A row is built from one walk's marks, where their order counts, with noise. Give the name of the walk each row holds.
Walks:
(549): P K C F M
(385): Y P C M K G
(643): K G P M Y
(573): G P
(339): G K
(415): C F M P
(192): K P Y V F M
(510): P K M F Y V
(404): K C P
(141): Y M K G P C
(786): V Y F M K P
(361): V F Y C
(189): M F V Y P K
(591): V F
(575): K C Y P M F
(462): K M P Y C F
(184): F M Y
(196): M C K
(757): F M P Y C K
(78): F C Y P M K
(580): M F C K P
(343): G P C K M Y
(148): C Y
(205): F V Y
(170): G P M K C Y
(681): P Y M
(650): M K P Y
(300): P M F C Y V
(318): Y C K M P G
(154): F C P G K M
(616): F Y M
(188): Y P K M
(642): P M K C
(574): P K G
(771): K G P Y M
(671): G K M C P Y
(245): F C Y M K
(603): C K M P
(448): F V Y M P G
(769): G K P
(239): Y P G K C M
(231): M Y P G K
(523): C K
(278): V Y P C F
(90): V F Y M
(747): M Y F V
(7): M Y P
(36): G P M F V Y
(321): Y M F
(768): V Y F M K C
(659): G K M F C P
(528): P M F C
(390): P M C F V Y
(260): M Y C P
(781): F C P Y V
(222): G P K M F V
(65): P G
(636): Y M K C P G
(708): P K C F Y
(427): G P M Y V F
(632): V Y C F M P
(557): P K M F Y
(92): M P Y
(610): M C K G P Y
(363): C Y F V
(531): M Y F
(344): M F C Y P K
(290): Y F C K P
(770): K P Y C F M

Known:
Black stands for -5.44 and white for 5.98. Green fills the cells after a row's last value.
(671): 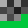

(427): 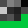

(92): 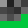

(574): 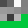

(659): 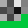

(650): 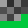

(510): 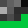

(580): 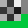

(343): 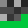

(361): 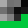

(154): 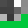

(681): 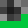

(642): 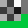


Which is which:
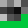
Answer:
(528)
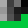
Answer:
(708)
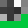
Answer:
(239)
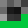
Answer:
(575)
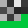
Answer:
(757)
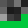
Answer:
(616)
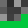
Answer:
(643)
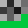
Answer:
(260)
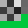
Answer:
(290)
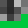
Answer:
(771)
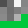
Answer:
(65)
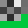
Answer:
(78)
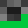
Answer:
(192)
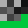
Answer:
(170)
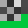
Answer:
(344)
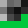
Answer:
(462)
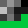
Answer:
(363)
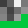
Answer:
(448)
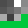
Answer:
(318)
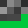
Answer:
(222)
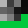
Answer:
(148)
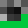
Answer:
(770)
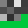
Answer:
(245)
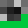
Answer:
(549)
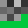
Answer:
(610)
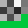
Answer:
(141)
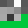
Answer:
(339)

